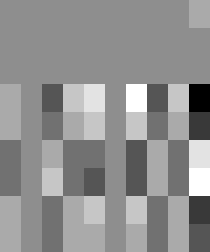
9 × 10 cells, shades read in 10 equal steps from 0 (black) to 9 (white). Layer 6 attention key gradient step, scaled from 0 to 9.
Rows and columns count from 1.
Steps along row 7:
up up down down up down up down up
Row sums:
51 50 50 53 52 49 50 52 51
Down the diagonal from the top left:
5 5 5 7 7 5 3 4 6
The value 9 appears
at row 4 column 7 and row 7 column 10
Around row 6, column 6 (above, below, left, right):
5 5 4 3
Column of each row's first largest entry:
10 1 1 7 5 10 10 5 1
